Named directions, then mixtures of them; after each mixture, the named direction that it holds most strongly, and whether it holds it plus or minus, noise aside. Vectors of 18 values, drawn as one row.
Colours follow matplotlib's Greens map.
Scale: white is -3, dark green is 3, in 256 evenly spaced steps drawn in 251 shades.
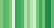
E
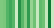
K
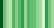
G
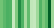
E, plus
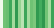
G, minus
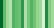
G, plus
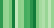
E, minus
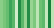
K, plus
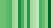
K, plus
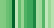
E, minus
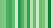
K, plus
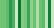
K, plus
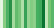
G, minus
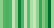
E, plus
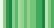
G, minus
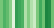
E, plus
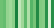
K, minus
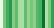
G, minus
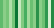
K, minus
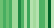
K, plus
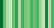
G, plus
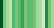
G, plus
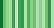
G, plus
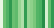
G, minus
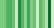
K, plus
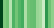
G, plus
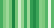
E, minus
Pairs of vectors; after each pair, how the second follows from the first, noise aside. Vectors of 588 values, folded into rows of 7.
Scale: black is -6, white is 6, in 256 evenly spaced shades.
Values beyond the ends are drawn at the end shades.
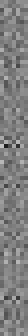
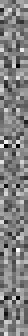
scaled up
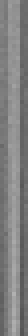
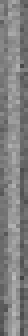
copied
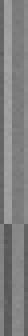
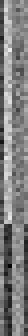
scaled up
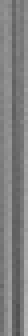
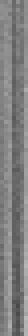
copied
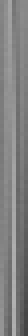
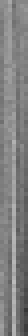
copied
